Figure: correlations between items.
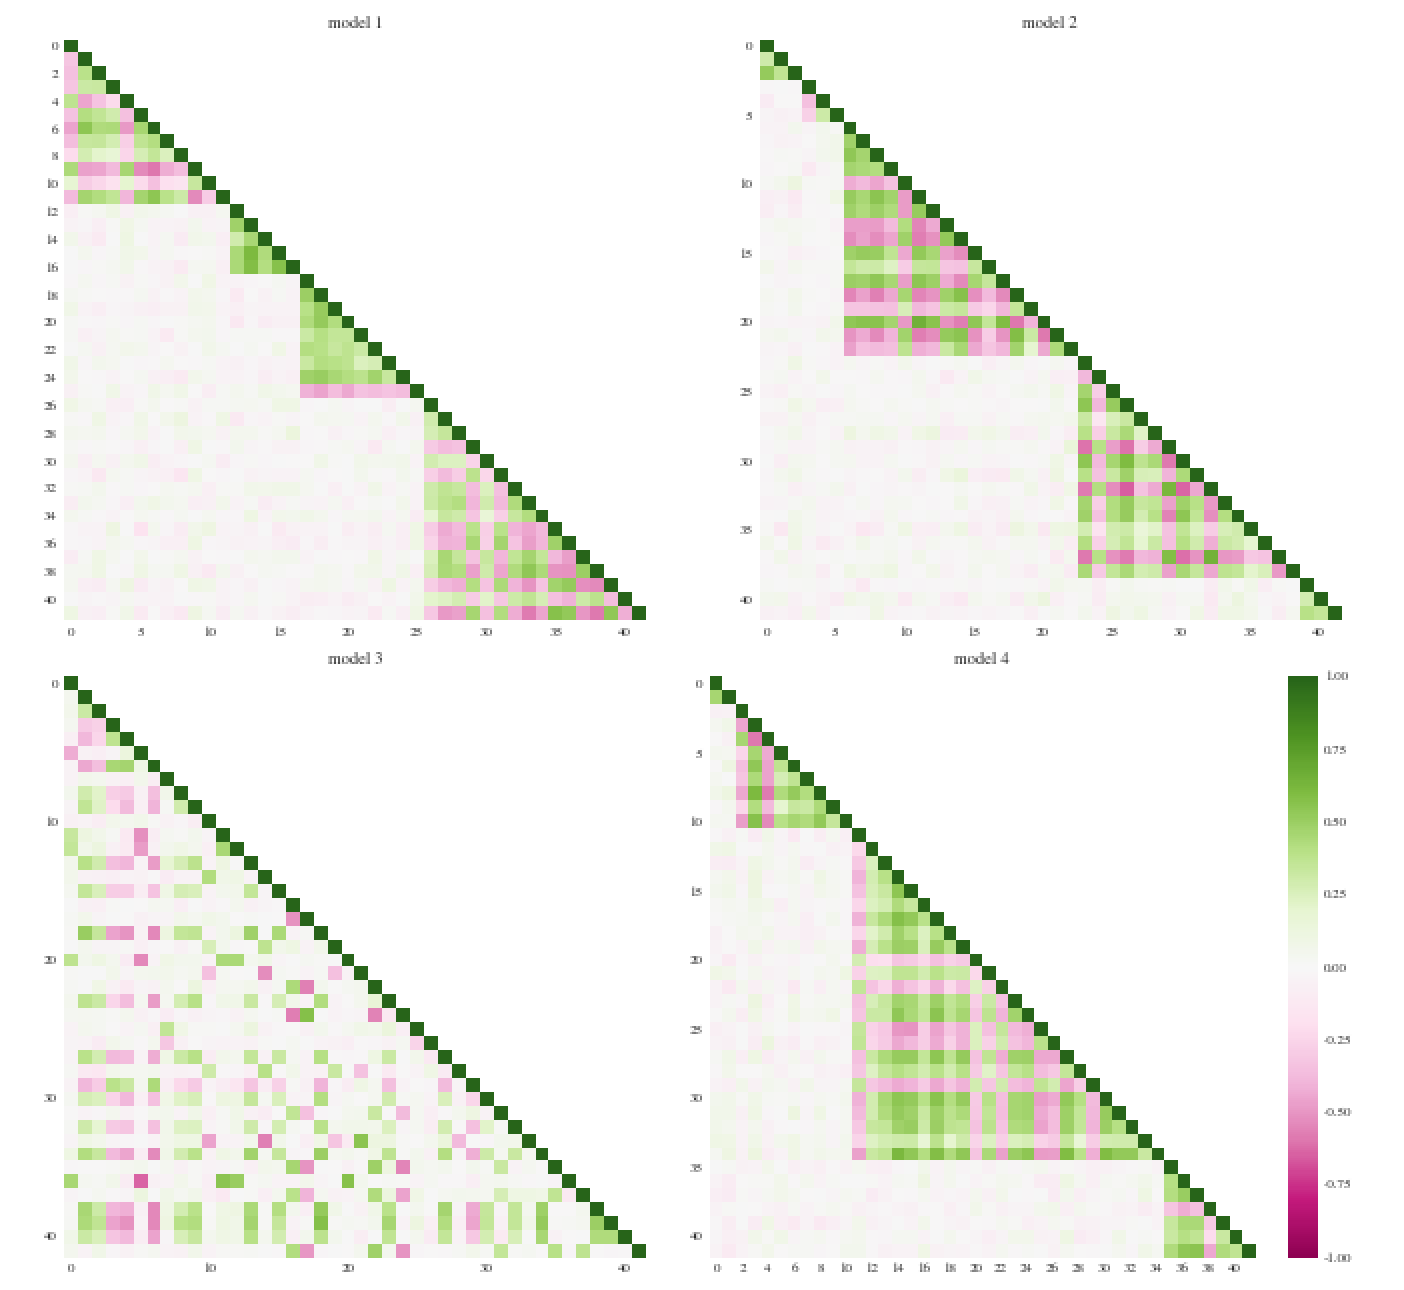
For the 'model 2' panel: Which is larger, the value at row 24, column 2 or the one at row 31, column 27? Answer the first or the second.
the second
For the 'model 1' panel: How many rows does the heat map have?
42
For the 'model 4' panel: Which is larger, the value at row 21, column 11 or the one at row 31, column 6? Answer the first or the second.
the second
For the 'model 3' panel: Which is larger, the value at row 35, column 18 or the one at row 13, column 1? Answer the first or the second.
the second
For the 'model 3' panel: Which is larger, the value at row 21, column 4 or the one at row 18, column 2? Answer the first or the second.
the second
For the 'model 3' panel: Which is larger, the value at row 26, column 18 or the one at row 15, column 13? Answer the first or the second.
the second
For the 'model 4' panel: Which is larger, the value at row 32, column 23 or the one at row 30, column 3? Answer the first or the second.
the first
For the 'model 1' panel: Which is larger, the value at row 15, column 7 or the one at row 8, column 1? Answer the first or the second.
the second
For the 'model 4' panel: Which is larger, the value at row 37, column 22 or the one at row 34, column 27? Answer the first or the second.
the second
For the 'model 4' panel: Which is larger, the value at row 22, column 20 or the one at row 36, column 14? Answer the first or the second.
the first
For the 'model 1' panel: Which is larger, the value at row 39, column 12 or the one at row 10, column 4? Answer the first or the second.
the second
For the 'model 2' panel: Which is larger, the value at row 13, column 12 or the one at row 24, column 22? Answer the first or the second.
the second
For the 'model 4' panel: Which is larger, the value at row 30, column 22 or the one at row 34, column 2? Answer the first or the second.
the second
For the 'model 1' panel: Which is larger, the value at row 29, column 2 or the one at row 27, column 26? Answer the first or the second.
the second
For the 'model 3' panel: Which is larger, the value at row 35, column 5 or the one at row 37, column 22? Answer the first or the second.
the second
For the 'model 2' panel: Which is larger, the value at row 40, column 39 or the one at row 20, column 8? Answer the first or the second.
the second
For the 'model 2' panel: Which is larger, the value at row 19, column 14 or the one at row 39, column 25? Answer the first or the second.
the first
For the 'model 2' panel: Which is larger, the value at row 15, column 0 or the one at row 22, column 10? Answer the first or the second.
the second
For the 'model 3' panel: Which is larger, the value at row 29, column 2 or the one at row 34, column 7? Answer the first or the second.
the second
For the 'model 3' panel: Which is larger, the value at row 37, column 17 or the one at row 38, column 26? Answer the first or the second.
the second
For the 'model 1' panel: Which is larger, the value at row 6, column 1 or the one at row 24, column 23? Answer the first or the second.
the first
